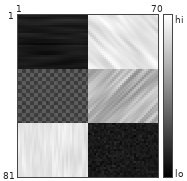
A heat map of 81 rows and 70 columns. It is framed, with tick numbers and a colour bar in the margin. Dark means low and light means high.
It is made of 3 by 2 panels. Panel 1,1: very low, streaked across, faint in contrast. Panel 1,2: very high, slanting down to the right, faint in contrast. Panel 2,1: low, checkered. Panel 2,2: high, slanting up to the right. Panel 3,1: very high, streaked downward, faint in contrast. Panel 3,2: very low, fine-grained, faint in contrast.
